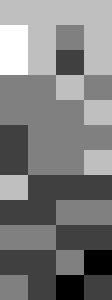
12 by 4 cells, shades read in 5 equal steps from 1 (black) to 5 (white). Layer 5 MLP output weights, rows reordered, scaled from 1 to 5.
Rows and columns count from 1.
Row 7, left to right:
2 3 3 4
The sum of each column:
38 35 33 36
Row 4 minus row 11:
1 1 1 2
